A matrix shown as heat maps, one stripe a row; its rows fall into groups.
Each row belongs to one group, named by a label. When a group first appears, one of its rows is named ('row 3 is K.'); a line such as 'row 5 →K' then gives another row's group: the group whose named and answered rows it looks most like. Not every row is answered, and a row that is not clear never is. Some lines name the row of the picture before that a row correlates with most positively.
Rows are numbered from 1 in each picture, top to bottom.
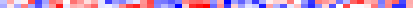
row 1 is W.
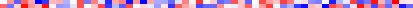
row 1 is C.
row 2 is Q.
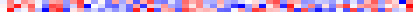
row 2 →W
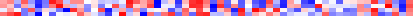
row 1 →W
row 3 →C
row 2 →W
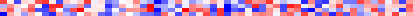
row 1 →Q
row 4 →C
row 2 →W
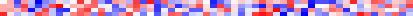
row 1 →C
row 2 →W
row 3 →Q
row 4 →Q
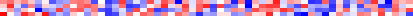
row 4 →Q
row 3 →C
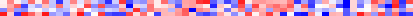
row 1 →C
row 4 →Q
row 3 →C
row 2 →C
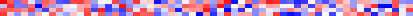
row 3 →W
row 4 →Q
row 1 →Q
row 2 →C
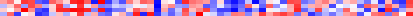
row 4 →C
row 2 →W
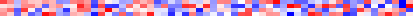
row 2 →W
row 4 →Q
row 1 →Q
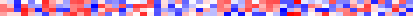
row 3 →Q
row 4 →W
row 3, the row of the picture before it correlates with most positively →3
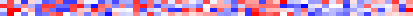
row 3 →C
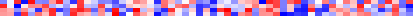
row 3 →Q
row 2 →Q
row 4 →Q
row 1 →W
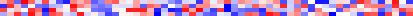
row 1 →Q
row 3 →W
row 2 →C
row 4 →W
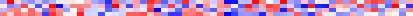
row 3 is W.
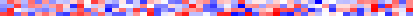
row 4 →Q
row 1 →C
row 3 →C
